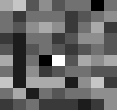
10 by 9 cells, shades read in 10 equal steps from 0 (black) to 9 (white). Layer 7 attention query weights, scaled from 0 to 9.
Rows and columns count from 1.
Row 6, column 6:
3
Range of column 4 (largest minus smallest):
6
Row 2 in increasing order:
2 2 3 4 4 4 4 4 5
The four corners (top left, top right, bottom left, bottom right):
6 4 2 5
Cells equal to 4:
23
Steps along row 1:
up down up down up same down up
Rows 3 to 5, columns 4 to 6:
6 5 2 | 4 2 3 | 4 3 2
